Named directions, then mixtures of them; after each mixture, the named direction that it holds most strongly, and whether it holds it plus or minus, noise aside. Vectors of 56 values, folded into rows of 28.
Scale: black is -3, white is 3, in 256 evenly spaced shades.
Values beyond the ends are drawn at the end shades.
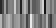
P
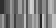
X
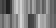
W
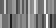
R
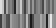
P, minus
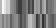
W, minus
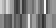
W, minus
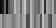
P, plus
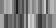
W, minus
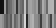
X, plus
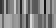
P, plus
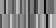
R, minus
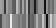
R, minus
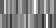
R, plus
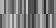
R, minus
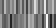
R, plus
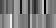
P, plus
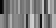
X, plus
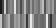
P, plus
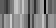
R, minus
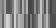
X, minus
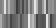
R, plus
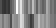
W, plus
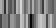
P, minus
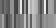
X, plus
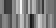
W, plus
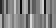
P, plus
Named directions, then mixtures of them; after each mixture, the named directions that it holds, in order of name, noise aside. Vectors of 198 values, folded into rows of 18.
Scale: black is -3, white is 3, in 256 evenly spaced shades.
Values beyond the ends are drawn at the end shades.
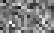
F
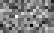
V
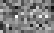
F, V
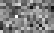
F, V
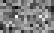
F, V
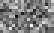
V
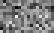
F, V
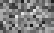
V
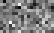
F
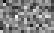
F, V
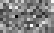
V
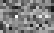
F, V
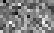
F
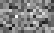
V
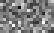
F, V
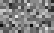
V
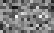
F, V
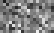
F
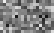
F, V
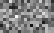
V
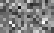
F, V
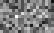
V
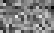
F, V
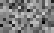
F, V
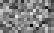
V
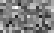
F, V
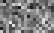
F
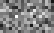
V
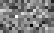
V
